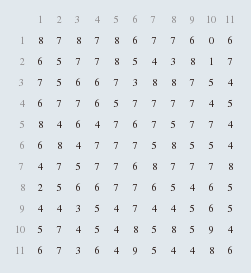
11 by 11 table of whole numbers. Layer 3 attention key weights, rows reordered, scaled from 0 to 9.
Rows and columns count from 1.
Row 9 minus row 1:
-4 -3 -5 -2 -4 1 -3 -3 -1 6 -1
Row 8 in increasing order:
2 4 5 5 5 6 6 6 6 7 7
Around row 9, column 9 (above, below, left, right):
4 5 4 6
